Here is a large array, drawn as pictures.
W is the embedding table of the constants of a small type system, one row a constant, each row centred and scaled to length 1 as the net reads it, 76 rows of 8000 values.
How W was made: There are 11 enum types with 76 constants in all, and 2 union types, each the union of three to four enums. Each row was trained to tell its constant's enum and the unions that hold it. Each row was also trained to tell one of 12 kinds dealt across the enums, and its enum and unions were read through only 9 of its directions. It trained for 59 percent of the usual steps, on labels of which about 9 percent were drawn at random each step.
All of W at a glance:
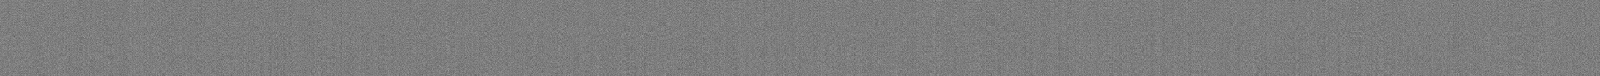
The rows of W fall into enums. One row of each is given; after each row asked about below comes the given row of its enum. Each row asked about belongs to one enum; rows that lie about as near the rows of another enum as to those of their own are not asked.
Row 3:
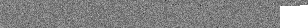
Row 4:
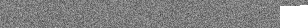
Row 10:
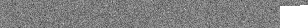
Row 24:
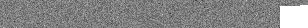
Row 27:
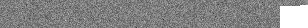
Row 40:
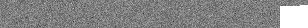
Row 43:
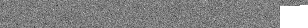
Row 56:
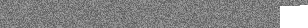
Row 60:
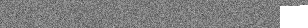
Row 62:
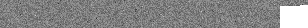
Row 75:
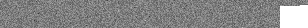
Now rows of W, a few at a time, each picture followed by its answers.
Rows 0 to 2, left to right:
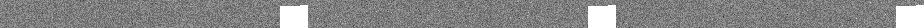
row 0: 3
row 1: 43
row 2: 62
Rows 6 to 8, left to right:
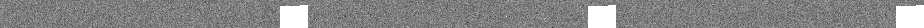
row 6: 60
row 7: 43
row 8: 75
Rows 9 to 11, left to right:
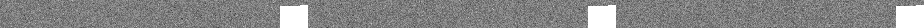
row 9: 62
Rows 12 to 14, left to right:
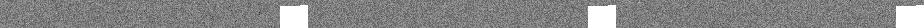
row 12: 3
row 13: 56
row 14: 4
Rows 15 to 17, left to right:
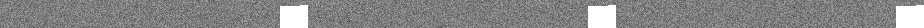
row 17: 62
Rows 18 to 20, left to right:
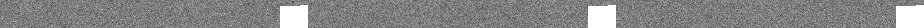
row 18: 10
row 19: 40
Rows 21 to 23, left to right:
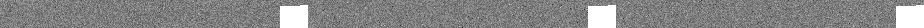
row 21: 10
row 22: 60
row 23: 60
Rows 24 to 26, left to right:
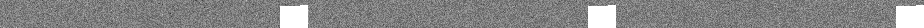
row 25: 60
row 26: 43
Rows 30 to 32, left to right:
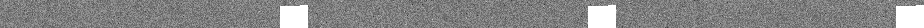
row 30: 4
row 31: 24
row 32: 62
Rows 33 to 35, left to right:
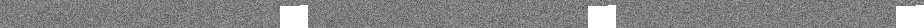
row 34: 56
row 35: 24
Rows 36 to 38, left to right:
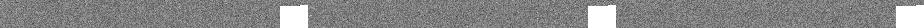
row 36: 24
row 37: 10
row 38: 10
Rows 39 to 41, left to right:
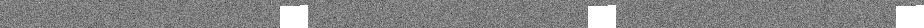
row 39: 43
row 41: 60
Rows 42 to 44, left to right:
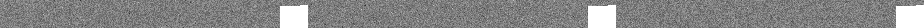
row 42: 10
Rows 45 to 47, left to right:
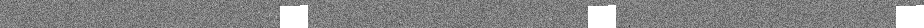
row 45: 56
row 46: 24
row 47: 4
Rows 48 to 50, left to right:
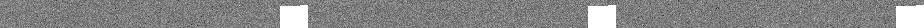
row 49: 3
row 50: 56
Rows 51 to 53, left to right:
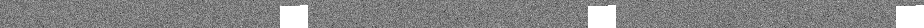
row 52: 3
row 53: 43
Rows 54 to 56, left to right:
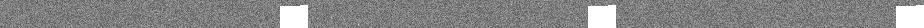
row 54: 43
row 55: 4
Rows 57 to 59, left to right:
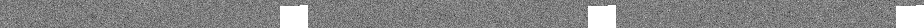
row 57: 75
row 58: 75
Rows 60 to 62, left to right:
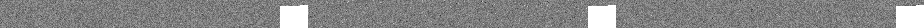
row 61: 60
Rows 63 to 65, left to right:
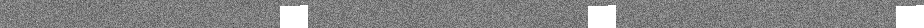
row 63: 3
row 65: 3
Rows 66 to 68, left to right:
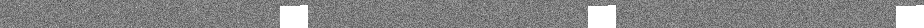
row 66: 10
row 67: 75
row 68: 3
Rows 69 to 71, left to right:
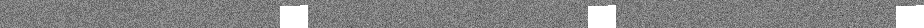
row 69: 56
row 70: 4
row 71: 24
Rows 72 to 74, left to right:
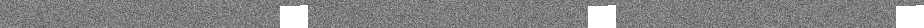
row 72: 10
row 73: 75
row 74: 43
